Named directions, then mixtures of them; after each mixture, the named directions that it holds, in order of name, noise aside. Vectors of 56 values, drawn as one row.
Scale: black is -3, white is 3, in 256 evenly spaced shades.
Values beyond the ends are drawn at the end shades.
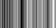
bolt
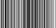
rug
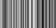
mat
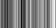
bolt, rug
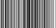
rug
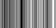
bolt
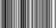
bolt, mat, rug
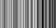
bolt, mat, rug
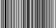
mat, rug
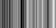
bolt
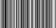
bolt, mat, rug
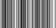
bolt, mat, rug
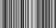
bolt, mat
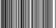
bolt, mat, rug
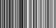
bolt, mat, rug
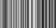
mat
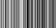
bolt, mat, rug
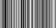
bolt, mat, rug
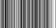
bolt, rug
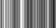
bolt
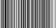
bolt, mat, rug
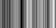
bolt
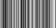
bolt, mat, rug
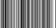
bolt, mat, rug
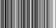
bolt, rug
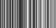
bolt, mat, rug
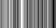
bolt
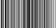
rug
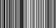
bolt, rug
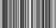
bolt, mat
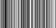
bolt, mat, rug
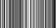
rug
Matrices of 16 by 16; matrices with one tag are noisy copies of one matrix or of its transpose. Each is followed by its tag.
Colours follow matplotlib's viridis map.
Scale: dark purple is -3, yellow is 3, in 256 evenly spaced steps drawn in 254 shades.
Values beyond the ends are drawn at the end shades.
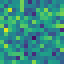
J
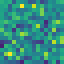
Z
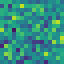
Z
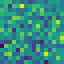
Z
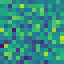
Z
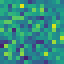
Z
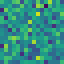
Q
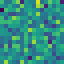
Q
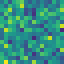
J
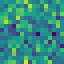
J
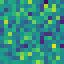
Z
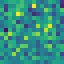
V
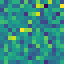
Q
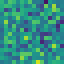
Z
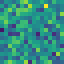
J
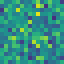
Q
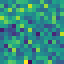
J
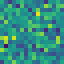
Q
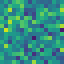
J
